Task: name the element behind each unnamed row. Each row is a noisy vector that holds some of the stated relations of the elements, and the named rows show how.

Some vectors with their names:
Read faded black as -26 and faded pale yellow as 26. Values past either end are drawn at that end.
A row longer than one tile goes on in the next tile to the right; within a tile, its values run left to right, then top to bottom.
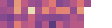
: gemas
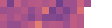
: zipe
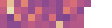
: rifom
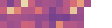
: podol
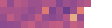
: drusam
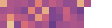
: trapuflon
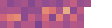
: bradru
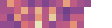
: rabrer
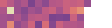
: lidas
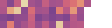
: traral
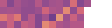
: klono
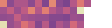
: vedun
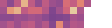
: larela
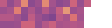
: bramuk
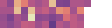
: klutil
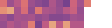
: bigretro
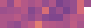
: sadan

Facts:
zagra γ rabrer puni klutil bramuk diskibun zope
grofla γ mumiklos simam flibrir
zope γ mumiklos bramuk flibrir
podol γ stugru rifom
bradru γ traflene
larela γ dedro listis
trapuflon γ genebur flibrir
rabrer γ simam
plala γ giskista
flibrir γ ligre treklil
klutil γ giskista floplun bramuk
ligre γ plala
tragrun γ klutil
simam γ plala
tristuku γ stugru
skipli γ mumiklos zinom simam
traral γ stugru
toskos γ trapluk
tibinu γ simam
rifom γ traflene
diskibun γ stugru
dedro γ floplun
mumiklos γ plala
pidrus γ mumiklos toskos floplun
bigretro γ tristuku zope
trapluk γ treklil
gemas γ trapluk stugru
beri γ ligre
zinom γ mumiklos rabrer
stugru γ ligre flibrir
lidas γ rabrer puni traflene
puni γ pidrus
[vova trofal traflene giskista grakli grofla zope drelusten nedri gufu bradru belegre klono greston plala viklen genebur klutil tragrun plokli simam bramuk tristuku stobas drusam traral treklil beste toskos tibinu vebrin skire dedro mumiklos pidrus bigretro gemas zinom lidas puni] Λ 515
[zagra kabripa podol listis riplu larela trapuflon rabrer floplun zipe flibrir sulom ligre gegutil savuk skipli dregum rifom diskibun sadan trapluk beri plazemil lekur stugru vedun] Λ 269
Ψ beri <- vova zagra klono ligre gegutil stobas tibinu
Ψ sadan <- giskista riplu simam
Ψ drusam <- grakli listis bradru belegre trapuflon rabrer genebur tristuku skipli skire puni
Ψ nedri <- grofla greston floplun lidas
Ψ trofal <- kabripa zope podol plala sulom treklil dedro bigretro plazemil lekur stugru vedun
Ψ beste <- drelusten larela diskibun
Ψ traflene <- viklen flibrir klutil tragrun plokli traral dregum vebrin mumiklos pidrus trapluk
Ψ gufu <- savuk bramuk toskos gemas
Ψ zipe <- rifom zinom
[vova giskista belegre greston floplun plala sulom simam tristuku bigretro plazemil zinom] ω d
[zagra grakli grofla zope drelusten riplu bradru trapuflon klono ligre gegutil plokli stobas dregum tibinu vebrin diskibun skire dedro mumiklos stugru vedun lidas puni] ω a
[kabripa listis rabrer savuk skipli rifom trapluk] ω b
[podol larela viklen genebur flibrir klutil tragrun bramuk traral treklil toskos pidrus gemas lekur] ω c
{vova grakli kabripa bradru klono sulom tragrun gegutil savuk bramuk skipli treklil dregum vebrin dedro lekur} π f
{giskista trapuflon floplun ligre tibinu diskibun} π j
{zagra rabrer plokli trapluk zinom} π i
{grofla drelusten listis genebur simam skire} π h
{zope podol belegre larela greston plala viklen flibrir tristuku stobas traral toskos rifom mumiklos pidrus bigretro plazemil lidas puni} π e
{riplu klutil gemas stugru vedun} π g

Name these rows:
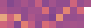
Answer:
gegutil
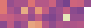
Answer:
floplun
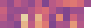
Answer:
zagra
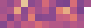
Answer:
tragrun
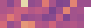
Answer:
lekur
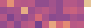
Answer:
belegre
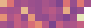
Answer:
listis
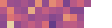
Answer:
tibinu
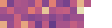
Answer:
stugru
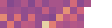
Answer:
vebrin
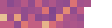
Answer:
dregum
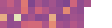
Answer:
savuk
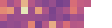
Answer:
plazemil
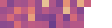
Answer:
genebur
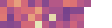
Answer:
trapluk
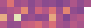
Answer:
skipli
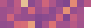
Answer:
treklil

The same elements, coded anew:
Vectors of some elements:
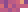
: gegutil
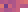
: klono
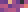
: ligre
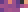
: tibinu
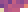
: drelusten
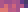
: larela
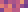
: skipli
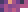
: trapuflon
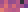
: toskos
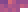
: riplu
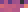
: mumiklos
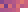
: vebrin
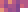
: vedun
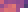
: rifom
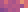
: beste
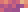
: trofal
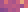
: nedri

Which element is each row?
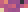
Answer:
zope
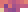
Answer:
dedro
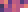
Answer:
tristuku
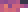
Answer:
flibrir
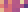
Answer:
kabripa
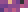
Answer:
diskibun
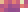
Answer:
sulom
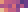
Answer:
podol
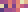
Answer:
plokli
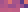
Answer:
gemas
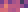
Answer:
pidrus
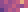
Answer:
traflene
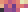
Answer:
zinom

